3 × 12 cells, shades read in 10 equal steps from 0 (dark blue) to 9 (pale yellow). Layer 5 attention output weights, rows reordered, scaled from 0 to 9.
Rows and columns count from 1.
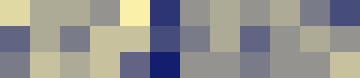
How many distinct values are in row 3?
6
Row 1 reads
8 6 6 5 9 1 5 6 5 6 4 2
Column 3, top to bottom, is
6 4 6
